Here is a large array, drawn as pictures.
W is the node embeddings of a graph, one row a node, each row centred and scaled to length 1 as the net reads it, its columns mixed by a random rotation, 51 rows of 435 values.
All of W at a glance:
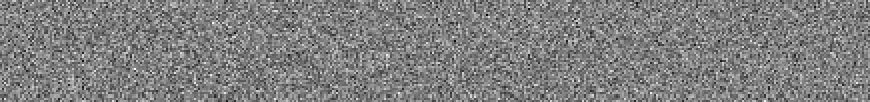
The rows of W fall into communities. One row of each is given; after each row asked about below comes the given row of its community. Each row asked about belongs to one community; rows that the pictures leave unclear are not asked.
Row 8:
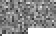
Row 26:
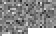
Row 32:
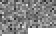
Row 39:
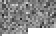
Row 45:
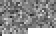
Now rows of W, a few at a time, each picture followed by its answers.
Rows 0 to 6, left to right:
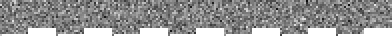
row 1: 26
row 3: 26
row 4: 32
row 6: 8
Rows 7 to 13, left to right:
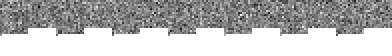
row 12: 32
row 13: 8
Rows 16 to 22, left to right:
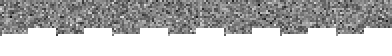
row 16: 45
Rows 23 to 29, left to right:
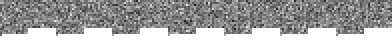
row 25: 8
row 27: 32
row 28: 32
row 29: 32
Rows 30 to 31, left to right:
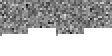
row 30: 39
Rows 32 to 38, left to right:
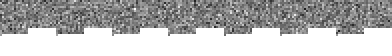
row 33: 8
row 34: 32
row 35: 39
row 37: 39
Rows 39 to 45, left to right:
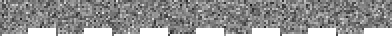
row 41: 39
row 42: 8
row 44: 39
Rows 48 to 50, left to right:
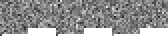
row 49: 39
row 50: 45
